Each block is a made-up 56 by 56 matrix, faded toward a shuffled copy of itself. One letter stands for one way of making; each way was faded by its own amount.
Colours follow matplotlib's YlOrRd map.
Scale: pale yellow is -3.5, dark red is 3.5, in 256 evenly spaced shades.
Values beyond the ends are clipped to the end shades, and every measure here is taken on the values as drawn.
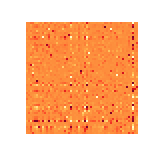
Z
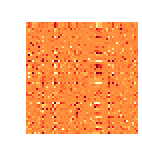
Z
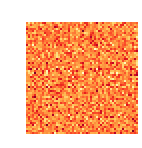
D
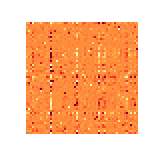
Z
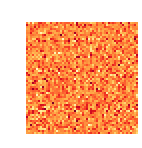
D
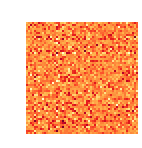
D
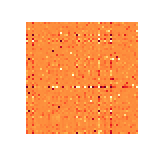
Z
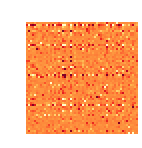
Z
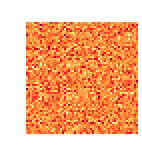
D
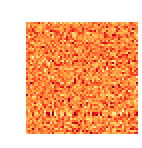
D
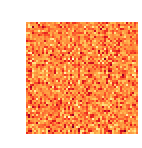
D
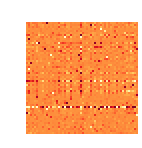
Z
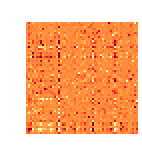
Z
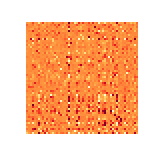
Z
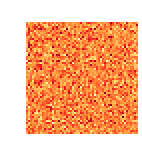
D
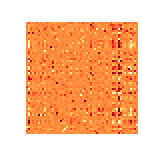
Z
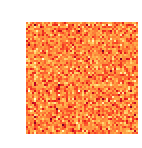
D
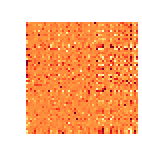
Z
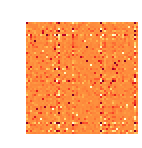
Z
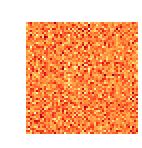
D
